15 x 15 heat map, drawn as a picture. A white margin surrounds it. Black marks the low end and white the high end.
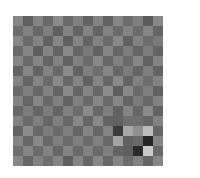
Roughest part: bottom right. Histogram: heavy tails on both sides. Grain: checkered. Odd patch: rougher, in the bottom right.
